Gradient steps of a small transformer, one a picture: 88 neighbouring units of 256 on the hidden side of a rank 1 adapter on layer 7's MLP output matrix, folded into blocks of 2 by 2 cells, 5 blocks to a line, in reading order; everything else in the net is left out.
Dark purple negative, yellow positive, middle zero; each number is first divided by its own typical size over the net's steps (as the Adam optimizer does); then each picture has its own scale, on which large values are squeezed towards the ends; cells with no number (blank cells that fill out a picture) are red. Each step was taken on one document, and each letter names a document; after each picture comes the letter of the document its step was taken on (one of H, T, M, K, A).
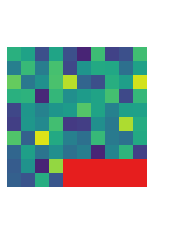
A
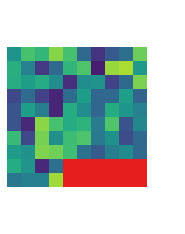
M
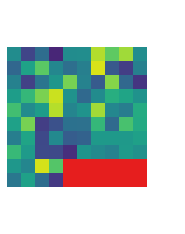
A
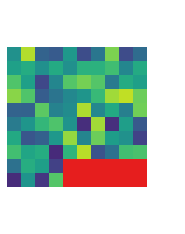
A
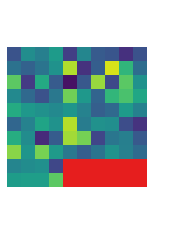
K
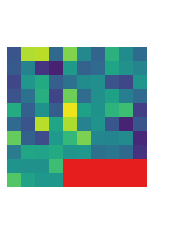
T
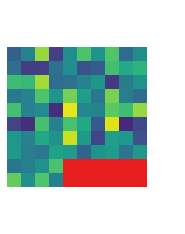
T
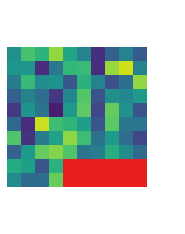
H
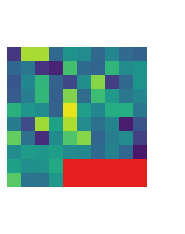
T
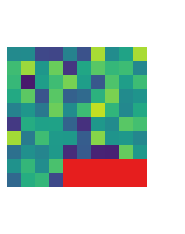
H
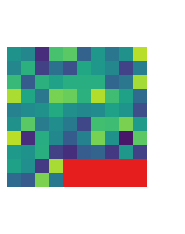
H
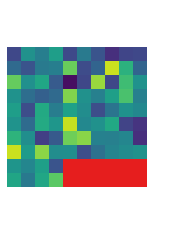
K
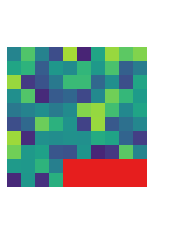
A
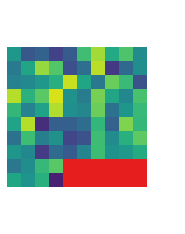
M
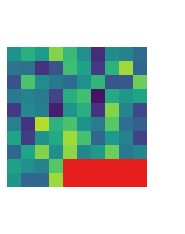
H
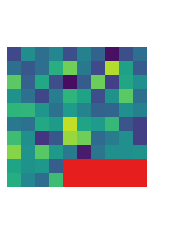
K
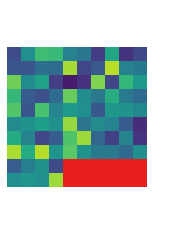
K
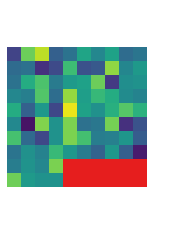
T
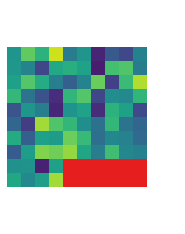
H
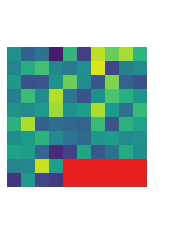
A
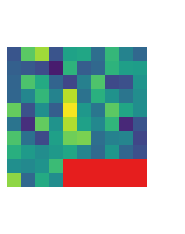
T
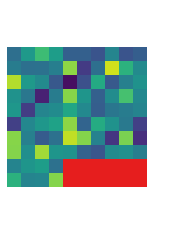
K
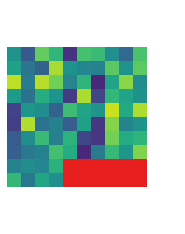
T
